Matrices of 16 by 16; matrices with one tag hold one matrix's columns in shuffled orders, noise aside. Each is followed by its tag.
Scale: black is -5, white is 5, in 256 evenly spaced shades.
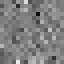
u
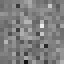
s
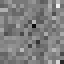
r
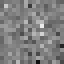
s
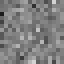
u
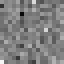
u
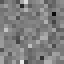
u
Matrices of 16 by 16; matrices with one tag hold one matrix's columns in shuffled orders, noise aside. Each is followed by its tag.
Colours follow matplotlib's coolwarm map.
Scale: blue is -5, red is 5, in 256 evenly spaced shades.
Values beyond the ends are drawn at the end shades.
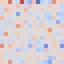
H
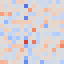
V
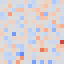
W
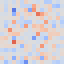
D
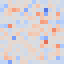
D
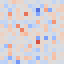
D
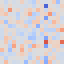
V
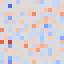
V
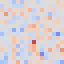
W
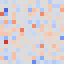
D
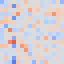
V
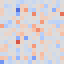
D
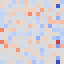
V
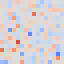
W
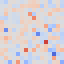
W
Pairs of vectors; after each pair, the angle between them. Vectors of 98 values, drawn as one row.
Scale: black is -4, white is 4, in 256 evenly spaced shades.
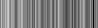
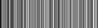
partly opposed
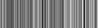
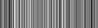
orthogonal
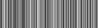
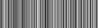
nearly parallel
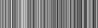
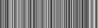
orthogonal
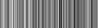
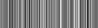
partly opposed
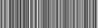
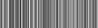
nearly parallel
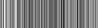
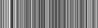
partly aligned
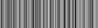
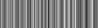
nearly opposite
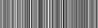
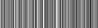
orthogonal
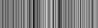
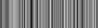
orthogonal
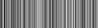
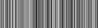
partly opposed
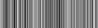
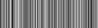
orthogonal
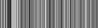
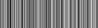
partly aligned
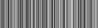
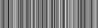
nearly parallel
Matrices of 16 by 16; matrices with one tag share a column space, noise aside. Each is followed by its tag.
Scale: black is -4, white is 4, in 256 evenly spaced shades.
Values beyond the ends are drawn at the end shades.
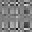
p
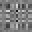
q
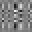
q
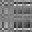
p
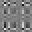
p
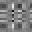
q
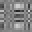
q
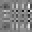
q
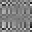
p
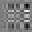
q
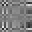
p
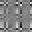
p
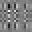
q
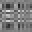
q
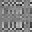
p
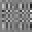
q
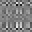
p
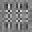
q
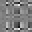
p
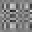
q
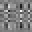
q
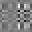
q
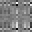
p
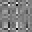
p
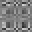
p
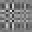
q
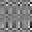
p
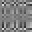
p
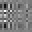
q
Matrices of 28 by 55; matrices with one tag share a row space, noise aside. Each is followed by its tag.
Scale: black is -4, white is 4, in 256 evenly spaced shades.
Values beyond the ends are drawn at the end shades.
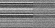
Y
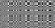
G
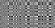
G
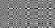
G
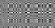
G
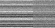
Y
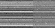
Y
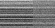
Y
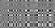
G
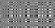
G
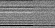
Y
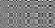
G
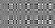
G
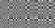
G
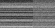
Y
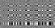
G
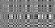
G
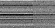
Y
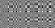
G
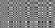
G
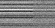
Y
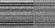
Y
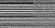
Y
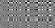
G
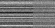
Y
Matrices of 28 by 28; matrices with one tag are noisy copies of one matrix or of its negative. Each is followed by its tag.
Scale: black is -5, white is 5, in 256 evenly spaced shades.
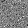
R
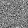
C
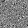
R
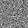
C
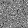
C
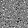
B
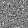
C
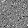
R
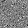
R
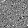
R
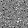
B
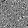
R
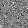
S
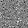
B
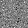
B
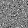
C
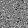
B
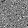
R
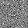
C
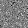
S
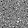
B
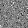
S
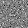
C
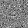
C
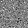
B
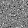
C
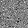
B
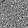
R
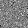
S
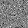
C
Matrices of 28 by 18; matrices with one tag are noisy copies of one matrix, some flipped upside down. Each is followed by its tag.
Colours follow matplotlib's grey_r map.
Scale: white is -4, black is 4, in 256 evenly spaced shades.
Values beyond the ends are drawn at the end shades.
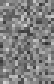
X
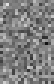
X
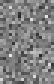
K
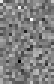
K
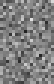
K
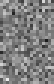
X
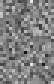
K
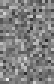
X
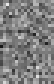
X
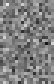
X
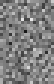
K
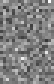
X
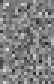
X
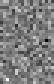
X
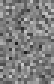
K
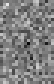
X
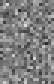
X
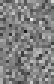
K
